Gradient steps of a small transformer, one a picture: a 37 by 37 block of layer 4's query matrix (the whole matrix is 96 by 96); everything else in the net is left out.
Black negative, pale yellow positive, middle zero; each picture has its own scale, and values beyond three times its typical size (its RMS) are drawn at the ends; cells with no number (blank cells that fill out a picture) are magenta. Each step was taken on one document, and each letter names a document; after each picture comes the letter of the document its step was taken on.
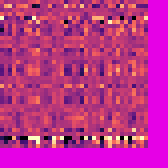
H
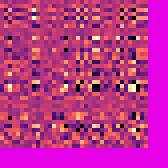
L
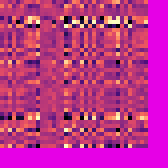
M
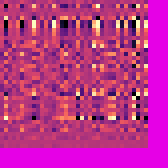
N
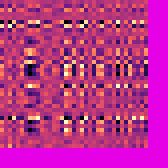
M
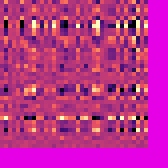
N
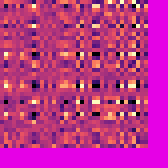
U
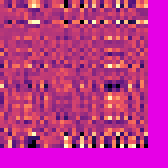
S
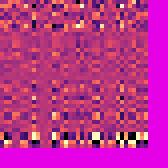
L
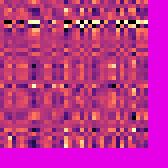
S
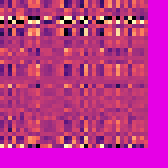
M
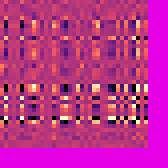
N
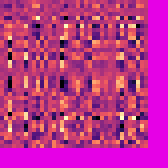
L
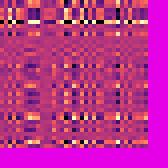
M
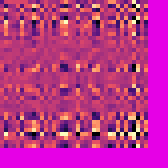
U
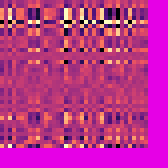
H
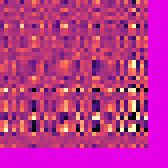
U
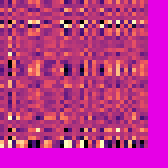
H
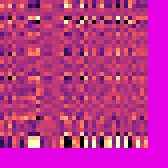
H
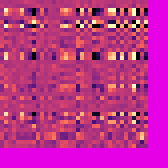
N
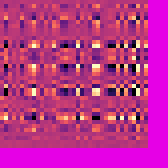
N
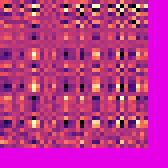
U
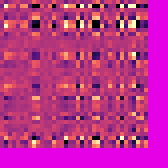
L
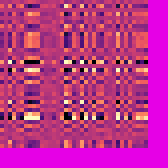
M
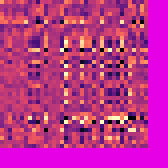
H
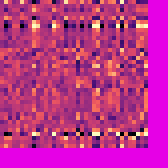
U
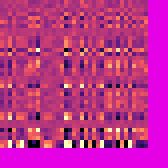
H
